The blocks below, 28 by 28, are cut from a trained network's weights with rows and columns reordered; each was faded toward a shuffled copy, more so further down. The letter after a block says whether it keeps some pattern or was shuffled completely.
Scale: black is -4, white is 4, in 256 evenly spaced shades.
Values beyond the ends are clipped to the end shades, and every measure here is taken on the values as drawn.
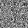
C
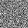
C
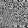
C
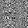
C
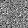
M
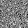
M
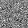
C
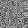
C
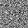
C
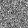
M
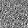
C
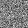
M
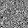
C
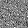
M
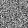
M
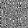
C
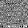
C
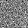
M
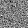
M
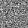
C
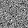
M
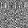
C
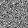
M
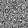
M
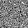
M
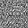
C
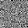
C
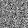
M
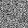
C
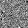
M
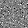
M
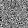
M
